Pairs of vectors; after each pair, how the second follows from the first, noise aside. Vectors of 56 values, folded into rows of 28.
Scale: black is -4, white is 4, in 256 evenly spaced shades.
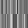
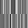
reversed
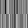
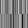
reversed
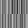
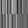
sign-scrambled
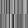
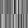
reversed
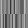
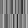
reversed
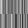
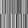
sign-scrambled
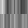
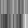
reversed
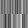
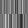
sign-scrambled
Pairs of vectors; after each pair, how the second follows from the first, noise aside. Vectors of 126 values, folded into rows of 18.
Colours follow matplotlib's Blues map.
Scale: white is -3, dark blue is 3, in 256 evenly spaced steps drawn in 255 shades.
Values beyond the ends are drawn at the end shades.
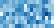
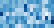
negated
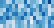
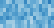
shrunk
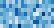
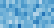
shrunk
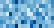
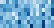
shuffled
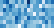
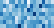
negated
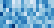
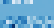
partly zeroed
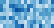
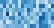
shuffled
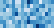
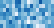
negated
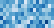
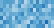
shrunk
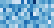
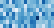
shuffled
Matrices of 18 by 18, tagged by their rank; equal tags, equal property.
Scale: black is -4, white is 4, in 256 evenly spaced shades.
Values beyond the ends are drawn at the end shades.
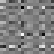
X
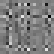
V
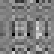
X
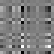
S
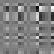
S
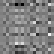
X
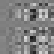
X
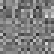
V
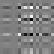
S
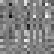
V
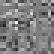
V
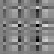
S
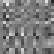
V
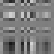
S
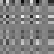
S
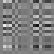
S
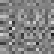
V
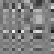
X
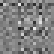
V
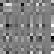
X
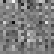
V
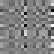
X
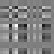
S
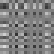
S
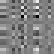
X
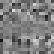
V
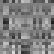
X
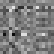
V
